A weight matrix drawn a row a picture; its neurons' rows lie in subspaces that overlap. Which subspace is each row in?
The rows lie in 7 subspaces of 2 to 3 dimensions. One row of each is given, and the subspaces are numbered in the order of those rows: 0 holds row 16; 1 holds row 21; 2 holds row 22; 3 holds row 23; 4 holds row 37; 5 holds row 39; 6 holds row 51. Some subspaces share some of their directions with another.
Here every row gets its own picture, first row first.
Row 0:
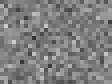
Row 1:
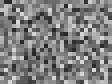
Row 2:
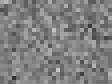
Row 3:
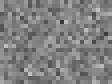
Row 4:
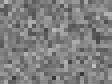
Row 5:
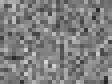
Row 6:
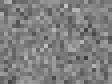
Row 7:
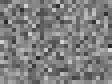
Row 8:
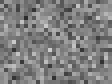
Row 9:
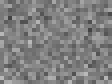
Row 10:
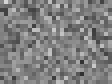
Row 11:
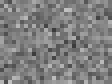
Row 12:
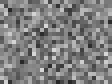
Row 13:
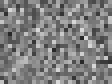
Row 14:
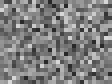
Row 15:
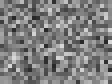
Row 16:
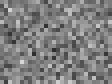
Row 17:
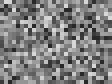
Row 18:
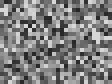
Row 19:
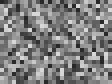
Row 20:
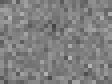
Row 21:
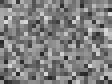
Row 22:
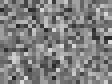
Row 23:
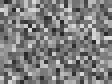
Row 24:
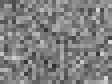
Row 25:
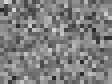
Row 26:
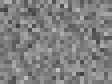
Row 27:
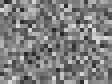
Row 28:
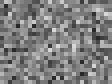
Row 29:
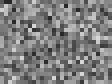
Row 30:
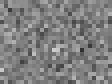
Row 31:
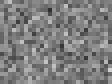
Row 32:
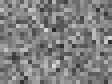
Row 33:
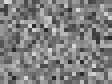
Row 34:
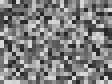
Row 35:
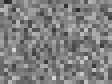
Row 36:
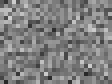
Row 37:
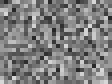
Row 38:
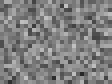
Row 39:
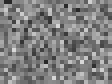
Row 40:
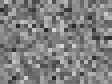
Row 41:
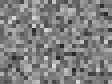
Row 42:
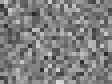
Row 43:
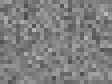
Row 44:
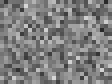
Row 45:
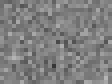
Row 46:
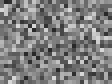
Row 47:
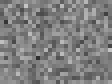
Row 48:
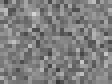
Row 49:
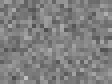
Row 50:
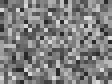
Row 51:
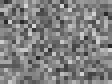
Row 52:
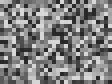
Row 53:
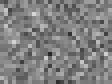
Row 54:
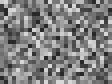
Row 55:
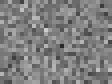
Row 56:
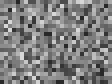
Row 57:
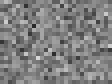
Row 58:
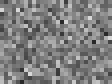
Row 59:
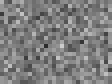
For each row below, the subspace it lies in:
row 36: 1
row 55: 5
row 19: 0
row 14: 3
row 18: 3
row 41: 5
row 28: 3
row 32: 2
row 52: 6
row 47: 6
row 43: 6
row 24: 2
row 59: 2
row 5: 2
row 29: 2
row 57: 6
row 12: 0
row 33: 5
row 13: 0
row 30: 0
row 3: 3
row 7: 6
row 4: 3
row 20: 1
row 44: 3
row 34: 1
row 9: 1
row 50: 3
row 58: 3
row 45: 2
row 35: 5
